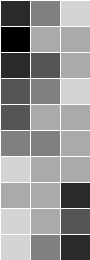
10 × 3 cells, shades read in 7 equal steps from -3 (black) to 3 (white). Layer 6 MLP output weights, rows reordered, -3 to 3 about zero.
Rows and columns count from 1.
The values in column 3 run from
-2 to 2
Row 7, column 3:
1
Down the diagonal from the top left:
-2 1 1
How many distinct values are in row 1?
3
